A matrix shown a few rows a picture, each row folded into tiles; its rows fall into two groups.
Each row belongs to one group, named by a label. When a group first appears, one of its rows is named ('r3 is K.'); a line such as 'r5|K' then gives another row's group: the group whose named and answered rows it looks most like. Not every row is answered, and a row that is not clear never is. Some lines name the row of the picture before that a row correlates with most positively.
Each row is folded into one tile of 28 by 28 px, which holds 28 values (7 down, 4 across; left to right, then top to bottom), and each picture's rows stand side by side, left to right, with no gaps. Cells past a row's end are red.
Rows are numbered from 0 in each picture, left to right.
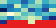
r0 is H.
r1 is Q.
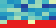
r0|Q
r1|Q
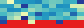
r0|H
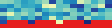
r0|H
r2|Q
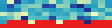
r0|H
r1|Q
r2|Q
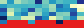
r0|H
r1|H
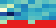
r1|Q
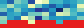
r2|H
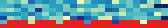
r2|Q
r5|Q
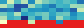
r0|Q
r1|Q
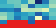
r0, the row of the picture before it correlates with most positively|2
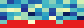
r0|Q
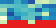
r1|Q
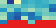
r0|H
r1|Q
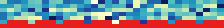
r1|Q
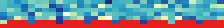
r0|Q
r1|H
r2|H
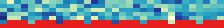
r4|H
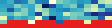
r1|Q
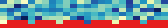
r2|Q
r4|Q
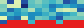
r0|H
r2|Q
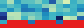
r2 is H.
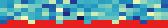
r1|Q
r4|Q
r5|H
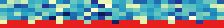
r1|Q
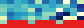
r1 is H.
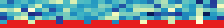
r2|H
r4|H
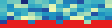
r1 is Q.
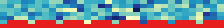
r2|Q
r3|Q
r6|H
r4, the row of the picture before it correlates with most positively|2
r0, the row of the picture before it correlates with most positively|2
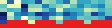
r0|H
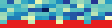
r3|H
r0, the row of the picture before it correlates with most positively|1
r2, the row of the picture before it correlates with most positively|1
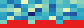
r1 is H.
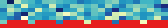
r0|H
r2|H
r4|H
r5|Q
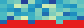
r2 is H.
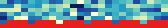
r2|Q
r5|Q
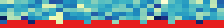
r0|H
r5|Q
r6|Q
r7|H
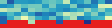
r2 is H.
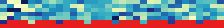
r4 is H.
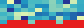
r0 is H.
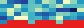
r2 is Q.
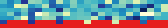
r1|H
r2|H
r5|H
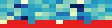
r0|Q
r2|Q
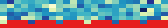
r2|H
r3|Q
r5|H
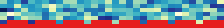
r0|H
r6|H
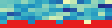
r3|Q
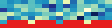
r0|H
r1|Q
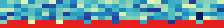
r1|Q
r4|H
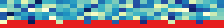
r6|Q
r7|H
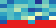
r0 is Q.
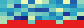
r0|Q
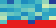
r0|H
